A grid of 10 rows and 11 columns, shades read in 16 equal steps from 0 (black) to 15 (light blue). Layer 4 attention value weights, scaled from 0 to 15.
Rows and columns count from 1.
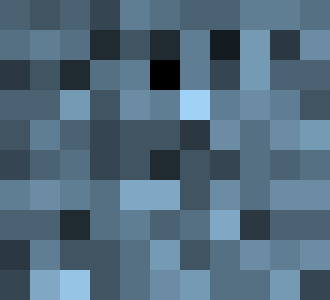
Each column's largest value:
9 12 14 8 12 12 15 12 11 11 11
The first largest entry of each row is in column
5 9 9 7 11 3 5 8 6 3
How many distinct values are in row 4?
6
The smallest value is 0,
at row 3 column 6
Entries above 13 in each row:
0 0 0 1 0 0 0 0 0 1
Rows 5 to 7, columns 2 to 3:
9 7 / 7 8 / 10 9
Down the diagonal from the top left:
7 9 3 6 6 3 6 12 10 11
